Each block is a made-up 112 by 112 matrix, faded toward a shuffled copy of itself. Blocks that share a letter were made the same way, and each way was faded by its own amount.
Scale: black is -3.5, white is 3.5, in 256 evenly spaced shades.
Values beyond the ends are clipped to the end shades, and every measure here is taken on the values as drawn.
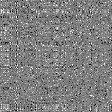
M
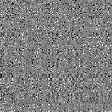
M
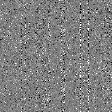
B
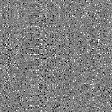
M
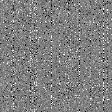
B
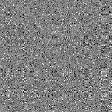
M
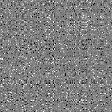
M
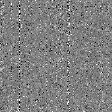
B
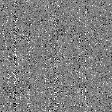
B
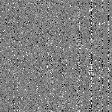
B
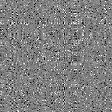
M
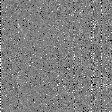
B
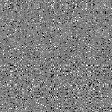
M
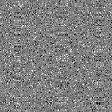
M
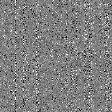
B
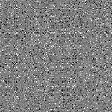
M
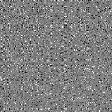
M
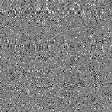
M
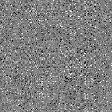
M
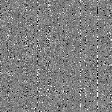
B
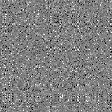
M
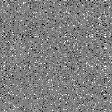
M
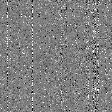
B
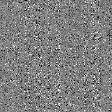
B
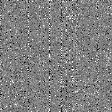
B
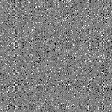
M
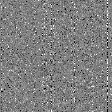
B
